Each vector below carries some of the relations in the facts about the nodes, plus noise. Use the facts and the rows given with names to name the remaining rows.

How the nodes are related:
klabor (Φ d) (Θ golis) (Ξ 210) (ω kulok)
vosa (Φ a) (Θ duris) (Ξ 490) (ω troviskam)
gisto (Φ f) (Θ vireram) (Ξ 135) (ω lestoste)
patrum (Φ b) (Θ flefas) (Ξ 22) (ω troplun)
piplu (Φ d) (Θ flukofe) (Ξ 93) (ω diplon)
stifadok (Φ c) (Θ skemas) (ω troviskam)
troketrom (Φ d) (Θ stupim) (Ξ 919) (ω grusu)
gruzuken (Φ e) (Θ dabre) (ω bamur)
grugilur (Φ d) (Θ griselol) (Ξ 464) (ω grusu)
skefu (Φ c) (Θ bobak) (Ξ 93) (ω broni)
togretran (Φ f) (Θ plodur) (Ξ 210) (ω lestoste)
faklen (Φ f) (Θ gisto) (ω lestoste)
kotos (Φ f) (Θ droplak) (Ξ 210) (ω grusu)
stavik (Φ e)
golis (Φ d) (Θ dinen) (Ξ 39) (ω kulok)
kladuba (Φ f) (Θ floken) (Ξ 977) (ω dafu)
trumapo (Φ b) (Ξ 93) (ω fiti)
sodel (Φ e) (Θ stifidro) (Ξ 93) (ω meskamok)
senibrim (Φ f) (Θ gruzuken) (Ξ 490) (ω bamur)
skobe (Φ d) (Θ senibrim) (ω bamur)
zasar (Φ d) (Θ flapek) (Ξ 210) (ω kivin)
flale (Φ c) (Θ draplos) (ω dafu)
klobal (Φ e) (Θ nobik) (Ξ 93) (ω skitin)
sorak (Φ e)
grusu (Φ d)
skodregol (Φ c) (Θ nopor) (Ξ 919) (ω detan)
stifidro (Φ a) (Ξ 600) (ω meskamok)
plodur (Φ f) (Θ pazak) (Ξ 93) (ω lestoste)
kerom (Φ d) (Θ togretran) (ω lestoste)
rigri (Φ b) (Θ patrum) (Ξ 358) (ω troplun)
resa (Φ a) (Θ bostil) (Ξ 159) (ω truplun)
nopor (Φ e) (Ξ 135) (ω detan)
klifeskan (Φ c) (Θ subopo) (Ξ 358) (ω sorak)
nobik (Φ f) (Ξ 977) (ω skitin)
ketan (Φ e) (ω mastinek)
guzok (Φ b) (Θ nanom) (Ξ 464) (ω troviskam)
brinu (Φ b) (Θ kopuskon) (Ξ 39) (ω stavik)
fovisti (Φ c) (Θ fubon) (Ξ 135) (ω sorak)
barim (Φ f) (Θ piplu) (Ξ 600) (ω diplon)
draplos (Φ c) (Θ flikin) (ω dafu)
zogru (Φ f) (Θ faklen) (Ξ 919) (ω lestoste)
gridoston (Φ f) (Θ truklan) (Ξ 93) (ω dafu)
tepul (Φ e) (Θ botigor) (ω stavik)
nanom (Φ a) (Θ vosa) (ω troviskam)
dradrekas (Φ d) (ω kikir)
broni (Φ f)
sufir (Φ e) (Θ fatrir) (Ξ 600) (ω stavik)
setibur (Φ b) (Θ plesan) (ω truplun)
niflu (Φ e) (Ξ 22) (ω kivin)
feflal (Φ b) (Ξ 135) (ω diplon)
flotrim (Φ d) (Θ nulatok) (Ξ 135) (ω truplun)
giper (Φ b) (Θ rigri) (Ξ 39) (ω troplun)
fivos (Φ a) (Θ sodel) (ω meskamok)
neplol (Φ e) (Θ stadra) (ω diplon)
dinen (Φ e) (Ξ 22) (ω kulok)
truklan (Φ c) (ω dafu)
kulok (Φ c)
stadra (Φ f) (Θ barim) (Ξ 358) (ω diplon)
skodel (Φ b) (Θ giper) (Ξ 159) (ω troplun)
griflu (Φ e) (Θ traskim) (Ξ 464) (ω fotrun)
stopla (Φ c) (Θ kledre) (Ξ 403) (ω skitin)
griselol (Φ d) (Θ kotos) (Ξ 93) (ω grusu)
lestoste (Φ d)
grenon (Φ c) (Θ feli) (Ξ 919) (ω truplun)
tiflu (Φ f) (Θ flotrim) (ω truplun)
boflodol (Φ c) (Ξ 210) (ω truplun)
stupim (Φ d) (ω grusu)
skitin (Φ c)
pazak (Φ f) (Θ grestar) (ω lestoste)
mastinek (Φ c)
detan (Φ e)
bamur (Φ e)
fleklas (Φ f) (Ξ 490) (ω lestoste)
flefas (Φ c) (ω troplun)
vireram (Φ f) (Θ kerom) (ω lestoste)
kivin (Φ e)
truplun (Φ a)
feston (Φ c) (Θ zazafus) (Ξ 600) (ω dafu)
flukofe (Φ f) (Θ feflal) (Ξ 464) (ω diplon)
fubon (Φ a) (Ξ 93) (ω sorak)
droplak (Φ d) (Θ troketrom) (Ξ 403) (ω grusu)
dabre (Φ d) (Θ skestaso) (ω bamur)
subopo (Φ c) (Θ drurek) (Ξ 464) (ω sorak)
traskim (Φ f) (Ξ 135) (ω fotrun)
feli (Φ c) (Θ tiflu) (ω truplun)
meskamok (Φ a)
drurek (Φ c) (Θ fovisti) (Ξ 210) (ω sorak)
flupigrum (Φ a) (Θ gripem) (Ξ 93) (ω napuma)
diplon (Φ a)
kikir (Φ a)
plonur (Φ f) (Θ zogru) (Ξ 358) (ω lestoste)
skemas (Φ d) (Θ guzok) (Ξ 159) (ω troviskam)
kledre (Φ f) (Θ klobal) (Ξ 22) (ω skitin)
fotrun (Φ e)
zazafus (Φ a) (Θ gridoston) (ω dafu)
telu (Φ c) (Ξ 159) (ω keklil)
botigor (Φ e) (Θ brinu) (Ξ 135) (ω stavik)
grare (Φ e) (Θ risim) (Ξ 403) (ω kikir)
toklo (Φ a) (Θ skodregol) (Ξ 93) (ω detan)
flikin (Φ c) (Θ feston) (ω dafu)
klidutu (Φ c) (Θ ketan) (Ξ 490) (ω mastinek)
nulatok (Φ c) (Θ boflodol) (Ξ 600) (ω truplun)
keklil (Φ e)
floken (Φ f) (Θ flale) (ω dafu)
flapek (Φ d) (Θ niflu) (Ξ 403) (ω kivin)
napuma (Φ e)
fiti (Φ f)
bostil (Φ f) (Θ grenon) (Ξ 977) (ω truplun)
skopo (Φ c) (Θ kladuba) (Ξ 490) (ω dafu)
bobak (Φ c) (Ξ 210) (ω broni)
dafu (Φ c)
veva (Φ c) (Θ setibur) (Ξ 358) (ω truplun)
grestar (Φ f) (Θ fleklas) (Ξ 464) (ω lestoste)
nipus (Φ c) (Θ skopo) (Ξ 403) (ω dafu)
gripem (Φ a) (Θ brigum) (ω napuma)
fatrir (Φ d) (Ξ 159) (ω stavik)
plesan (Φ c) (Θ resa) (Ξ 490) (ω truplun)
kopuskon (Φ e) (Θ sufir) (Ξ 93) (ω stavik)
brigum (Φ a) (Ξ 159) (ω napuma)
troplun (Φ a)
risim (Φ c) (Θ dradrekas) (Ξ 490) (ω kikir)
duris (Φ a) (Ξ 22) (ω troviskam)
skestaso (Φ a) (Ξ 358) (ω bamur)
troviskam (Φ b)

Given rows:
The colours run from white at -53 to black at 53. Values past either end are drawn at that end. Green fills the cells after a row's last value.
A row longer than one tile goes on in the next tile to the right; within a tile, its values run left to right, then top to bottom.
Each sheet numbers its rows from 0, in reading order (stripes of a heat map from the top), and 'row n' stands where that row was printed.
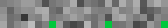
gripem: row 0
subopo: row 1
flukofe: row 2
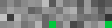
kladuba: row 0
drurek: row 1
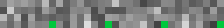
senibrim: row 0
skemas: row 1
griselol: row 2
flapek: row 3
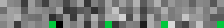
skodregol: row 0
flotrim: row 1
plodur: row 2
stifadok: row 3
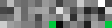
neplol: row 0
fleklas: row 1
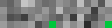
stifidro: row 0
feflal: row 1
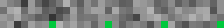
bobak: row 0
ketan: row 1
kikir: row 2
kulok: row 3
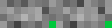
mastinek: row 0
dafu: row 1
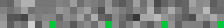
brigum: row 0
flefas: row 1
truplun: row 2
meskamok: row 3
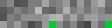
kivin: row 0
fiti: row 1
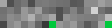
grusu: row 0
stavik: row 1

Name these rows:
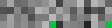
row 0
kopuskon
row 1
tiflu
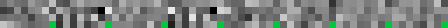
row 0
botigor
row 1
nulatok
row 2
floken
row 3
truklan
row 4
vosa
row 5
kotos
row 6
faklen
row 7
vireram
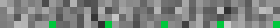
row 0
trumapo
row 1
golis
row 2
kledre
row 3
plesan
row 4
tepul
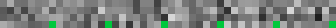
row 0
nopor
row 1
gisto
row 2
grenon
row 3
zogru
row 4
skodel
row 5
giper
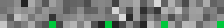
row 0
nipus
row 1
droplak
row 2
grestar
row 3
troviskam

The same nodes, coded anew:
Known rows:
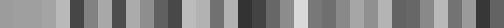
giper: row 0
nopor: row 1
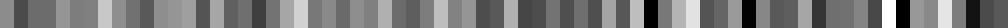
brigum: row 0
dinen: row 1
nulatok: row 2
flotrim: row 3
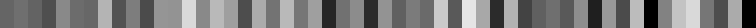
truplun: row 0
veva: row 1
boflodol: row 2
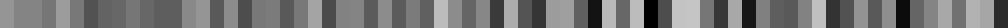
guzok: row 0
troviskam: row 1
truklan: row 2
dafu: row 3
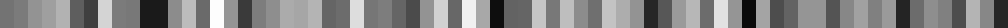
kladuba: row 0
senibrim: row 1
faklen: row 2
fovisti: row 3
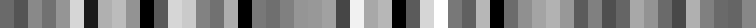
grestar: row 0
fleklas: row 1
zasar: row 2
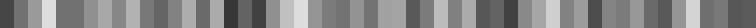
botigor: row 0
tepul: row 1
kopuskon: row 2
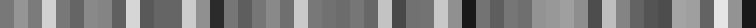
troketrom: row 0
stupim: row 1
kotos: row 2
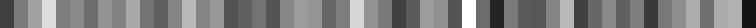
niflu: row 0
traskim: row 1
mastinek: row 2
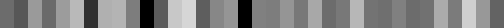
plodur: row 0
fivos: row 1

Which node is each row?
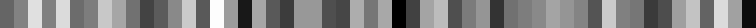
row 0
plonur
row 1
feston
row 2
nobik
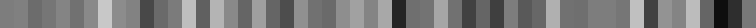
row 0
stifidro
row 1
feflal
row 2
fatrir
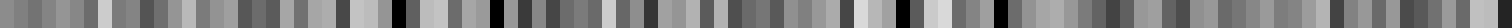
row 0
nanom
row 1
togretran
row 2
resa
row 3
pazak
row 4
grugilur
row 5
skodregol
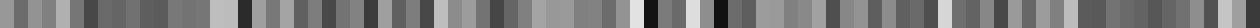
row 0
subopo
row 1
setibur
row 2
kerom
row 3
rigri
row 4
skefu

